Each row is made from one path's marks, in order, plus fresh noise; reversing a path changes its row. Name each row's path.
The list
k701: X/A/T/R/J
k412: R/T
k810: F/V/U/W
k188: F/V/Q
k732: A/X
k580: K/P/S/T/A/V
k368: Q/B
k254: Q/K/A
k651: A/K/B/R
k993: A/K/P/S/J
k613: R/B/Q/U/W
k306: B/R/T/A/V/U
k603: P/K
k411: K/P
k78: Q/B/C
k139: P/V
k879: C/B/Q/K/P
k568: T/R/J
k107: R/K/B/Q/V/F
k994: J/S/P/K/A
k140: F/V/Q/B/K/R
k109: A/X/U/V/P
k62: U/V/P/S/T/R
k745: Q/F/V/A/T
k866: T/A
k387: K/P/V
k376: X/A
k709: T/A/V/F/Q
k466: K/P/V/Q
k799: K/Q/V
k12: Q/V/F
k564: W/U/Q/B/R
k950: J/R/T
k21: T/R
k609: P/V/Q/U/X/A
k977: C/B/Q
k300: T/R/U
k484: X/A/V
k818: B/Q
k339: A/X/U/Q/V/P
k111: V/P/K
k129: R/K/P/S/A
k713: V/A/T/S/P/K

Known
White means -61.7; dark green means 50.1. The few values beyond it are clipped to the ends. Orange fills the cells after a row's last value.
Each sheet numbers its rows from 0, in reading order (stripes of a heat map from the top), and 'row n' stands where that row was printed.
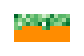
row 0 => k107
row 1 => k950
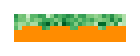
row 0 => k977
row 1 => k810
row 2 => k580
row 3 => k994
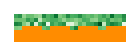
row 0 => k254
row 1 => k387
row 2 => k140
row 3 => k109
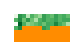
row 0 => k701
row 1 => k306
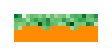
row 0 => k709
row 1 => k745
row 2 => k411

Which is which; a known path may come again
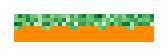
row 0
k994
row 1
k254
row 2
k139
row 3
k107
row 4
k339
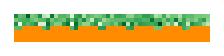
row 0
k387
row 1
k412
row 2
k568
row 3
k564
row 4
k300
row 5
k866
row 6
k484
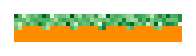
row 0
k188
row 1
k709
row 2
k799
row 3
k62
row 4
k129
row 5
k109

